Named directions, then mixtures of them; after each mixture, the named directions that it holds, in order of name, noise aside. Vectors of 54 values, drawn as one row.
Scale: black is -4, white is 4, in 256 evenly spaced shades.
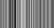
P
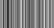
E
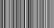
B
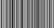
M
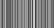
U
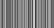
U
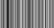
E, U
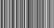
B, M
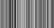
P, U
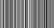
B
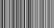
B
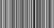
M, U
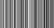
B, E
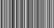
B, M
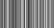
B, P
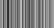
E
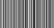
B, U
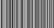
M, U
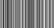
E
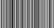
M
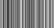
E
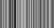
P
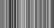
P, U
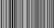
M, P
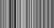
P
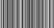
E, M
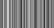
E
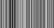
M, P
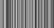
B, U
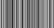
E, M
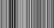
M, P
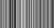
P
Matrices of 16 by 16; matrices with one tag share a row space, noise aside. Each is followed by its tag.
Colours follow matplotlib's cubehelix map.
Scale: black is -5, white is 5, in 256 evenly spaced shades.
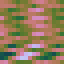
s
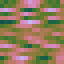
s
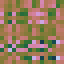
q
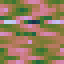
s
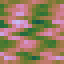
s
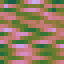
s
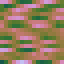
s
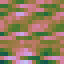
s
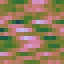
s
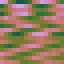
s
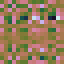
q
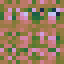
q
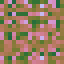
q
